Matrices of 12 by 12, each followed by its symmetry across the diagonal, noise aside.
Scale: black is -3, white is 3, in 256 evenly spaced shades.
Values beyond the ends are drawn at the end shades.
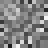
symmetric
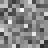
symmetric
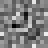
symmetric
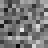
neither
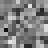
antisymmetric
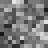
neither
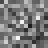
symmetric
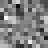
antisymmetric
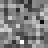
antisymmetric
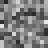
neither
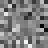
antisymmetric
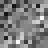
symmetric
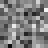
antisymmetric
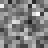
neither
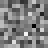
antisymmetric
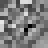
symmetric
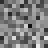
neither
